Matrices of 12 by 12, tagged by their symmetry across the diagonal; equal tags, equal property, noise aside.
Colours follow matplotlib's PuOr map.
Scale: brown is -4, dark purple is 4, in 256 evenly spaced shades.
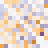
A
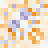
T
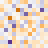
T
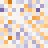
A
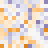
A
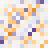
T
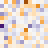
A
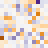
A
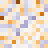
T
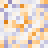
T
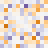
A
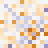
T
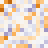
T
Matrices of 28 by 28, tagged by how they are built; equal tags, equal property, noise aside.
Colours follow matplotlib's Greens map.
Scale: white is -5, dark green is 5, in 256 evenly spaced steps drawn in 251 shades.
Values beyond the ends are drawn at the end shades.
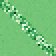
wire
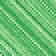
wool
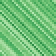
wool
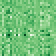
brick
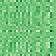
brick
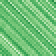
wool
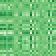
brick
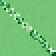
wire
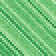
wool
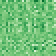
brick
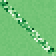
wire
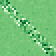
wire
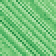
wool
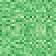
brick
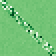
wire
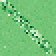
wire
